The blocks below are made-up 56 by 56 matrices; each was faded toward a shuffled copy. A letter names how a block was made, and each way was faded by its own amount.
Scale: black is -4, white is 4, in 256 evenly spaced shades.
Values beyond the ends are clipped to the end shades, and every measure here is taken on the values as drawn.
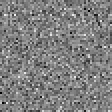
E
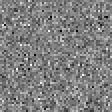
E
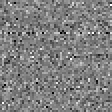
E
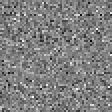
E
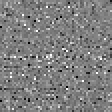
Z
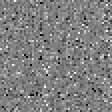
Z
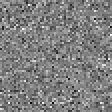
E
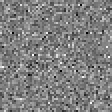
E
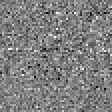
E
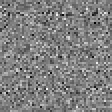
E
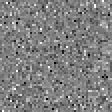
Z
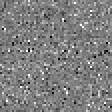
Z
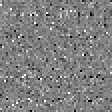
Z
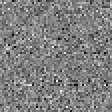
E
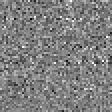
E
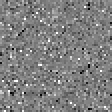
Z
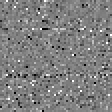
Z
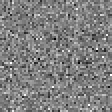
E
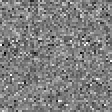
E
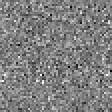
E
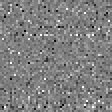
Z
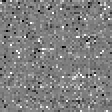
Z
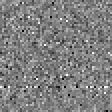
E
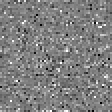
Z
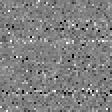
Z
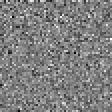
E
